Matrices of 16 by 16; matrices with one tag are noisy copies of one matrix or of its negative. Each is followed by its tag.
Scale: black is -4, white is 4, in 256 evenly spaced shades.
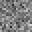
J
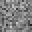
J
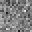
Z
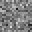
J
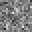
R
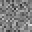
J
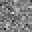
R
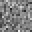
Z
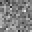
Z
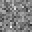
J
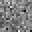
Z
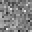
Z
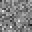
J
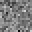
Z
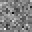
R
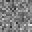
J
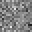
J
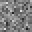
R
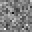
R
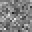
R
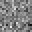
J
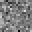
Z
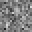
R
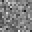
Z
